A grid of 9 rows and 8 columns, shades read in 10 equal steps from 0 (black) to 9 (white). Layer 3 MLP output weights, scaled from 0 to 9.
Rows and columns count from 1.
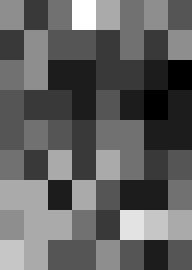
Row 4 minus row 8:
-2 -4 -4 -3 1 -7 -7 -5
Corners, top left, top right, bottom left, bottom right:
5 3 7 3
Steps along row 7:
same down up down down same up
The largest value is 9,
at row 1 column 4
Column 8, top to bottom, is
3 5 0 1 1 3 4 6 3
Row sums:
38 26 16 13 22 29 28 44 31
